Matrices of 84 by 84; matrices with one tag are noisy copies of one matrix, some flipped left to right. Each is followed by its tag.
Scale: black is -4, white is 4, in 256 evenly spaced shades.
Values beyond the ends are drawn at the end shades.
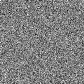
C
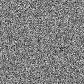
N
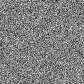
C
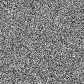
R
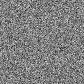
N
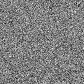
R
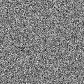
N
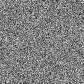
C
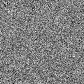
R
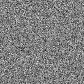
N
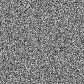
N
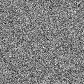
R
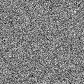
R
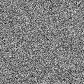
R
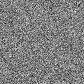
R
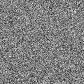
R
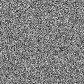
N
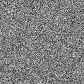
R
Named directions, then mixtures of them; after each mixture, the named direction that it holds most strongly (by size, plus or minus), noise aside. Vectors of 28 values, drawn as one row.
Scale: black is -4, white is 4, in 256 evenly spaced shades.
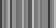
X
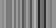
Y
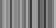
Y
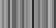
X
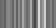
Y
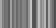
Y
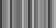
X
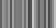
X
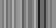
Y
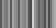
X
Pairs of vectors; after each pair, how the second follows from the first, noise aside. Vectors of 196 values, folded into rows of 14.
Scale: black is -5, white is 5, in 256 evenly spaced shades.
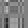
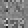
sign-scrambled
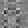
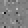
partly zeroed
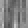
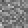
shuffled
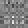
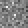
shuffled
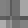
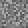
shuffled
